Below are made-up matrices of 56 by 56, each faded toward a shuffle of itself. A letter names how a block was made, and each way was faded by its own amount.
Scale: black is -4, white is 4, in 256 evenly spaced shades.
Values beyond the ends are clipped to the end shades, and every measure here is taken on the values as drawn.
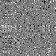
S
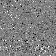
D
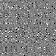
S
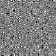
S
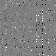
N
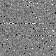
D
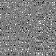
S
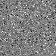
D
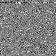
D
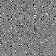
N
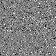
D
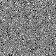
D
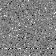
D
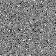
D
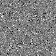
D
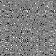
S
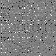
N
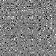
S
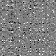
S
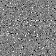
D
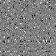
S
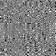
S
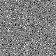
D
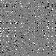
N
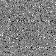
D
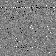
D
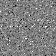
D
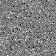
D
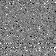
D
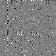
N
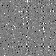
N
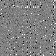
N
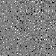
S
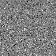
D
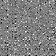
S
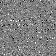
D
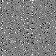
N
